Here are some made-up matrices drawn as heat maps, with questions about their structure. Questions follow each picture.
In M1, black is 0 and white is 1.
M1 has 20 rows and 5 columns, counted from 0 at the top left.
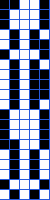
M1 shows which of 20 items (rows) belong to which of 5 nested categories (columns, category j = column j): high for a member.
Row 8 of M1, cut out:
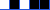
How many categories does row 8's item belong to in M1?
2
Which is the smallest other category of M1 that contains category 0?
2
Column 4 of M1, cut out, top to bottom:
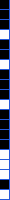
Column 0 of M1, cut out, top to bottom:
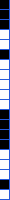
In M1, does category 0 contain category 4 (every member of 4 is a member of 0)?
yes
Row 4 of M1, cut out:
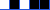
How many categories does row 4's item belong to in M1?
2
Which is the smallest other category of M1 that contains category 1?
3
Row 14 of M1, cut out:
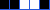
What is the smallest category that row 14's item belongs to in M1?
3
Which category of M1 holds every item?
2
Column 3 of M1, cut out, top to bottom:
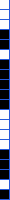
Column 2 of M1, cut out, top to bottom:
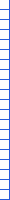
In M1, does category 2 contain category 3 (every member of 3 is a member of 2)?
yes
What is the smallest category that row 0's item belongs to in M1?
3
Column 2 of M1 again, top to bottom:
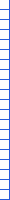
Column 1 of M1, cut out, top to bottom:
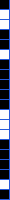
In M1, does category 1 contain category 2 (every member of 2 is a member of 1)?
no
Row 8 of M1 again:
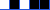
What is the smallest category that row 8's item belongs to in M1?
0
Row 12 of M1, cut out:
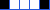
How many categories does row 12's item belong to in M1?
3
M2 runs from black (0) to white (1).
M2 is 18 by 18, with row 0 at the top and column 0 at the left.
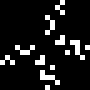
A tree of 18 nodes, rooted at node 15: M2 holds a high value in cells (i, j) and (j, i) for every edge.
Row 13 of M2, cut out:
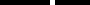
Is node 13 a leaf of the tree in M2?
yes
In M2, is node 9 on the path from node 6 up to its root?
yes
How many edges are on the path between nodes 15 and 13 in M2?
2
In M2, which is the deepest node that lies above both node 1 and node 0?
8
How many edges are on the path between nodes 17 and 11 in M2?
4
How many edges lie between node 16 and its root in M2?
3
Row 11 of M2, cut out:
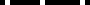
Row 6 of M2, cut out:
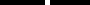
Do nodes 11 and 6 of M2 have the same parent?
no
